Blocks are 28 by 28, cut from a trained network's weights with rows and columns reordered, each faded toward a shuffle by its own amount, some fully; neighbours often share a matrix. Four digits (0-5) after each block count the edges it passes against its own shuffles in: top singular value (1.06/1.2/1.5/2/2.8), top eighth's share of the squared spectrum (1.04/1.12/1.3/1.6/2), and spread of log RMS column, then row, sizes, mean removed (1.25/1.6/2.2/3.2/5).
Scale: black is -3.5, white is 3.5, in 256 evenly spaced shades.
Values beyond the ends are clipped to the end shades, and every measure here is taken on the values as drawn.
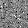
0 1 0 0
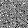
0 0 0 0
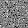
0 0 0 0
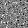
0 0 0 0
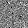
0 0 0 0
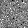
0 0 0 0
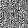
2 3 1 0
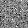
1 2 0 0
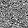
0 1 0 0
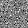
2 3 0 0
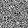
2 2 0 0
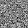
2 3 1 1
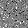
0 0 0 0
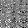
2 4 0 2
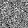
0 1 0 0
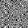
3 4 2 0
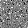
0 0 0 1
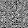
2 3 2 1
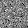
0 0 0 0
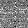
2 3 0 0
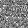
1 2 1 1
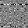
3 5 0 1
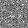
1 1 0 1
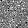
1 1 0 0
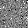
1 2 1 0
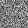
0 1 0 0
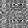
3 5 0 2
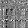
3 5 1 2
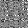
3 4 1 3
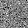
0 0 0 0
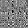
3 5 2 2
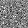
1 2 0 1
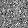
0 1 0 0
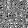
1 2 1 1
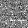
2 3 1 0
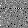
2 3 0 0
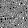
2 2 0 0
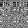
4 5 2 2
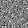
0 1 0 0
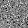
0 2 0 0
